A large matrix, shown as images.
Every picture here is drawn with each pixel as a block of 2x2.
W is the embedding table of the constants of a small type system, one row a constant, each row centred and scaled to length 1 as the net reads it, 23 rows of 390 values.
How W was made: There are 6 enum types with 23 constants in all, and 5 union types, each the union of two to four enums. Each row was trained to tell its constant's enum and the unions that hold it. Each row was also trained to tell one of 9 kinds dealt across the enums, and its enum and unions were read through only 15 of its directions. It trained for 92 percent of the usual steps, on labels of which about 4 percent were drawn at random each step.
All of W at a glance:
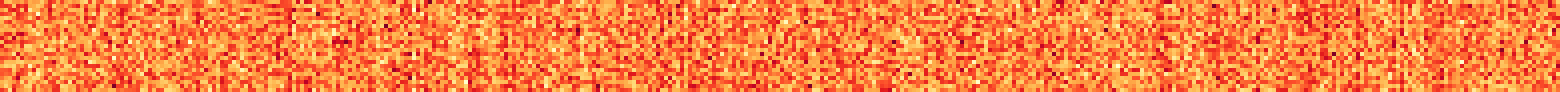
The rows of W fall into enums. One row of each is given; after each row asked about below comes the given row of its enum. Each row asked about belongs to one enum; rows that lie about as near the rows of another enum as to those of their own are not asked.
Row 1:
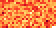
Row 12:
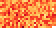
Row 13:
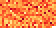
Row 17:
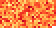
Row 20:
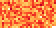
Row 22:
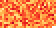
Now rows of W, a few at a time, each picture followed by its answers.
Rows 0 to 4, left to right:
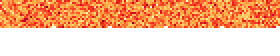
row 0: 20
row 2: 13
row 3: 1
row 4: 20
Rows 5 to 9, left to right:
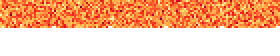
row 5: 1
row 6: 17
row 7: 20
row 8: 1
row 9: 12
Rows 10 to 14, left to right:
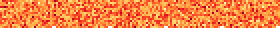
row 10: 12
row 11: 17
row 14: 12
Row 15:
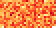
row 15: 22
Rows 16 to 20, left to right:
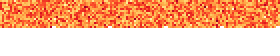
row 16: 20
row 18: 1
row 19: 22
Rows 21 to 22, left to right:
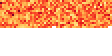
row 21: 22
